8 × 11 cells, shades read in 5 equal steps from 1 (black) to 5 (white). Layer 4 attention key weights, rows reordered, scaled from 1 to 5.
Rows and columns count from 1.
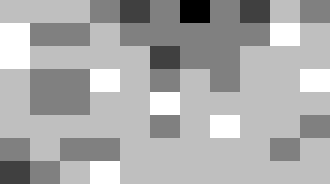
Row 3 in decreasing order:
5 4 4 4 4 4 4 4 3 3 2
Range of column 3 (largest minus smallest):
1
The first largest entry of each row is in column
1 1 1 4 6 8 2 4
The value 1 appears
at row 1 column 7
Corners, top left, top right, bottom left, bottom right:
4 3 2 4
